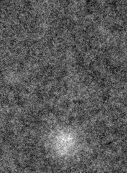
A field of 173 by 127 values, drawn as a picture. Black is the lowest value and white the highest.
Grain: blotchy. Odd rows or columns: none. Bumps: one, in the bottom middle. Ninth with the highest average: bottom middle.
